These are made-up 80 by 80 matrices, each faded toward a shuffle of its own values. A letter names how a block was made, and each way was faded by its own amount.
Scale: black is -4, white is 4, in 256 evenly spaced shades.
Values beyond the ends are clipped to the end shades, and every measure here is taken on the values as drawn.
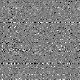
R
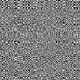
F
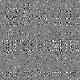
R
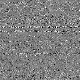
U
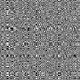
F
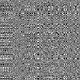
F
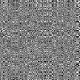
F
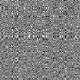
F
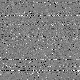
U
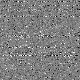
U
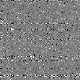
R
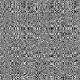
F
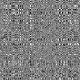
F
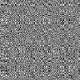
F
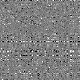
R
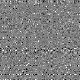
R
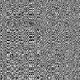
F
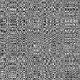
F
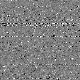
U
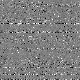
U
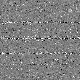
U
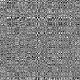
F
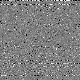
U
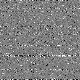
U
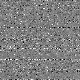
U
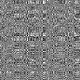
F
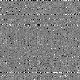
R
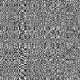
F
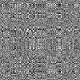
F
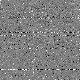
U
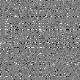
R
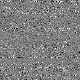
U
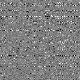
R
